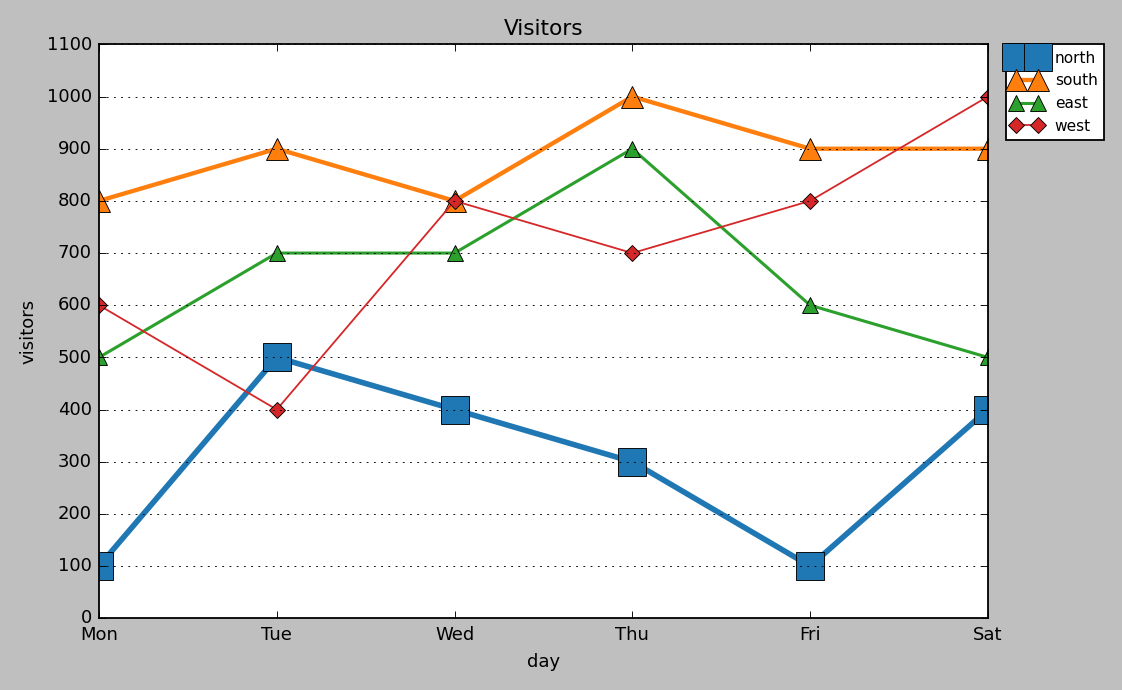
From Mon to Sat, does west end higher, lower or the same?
higher
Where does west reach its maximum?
Sat
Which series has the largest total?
south
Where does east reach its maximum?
Thu
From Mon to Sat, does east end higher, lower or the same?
the same
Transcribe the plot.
Title: Visitors
x-axis: day, ticks Mon Tue Wed Thu Fri Sat
y-axis: visitors, ticks 0 100 200 300 400 500 600 700 800 900 1000 1100
Legend: north, south, east, west
Values:
north: 100 500 400 300 100 400
south: 800 900 800 1000 900 900
east: 500 700 700 900 600 500
west: 600 400 800 700 800 1000
